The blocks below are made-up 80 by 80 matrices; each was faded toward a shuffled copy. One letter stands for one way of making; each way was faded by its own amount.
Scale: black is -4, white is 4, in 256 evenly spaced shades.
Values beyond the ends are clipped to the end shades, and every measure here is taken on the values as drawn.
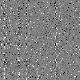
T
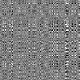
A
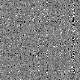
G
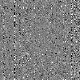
G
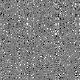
T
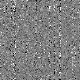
G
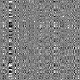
A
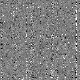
G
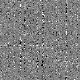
G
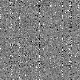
G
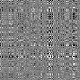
A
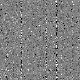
G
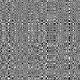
A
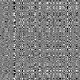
A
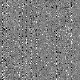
G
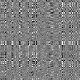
A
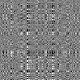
A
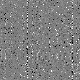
T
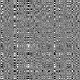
A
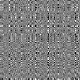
A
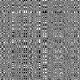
A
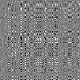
A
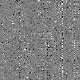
T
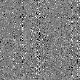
G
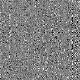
G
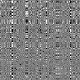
A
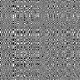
A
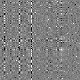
A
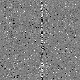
T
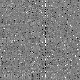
T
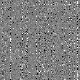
G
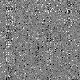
T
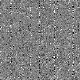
G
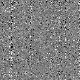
G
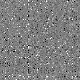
T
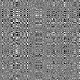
A
